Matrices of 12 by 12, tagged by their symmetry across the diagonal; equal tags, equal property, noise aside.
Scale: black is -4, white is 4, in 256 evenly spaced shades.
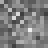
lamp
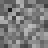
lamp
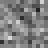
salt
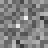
lamp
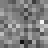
salt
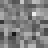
salt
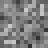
lamp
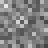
lamp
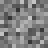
lamp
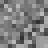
lamp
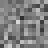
salt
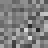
salt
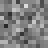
salt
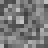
lamp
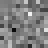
salt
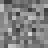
salt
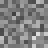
lamp
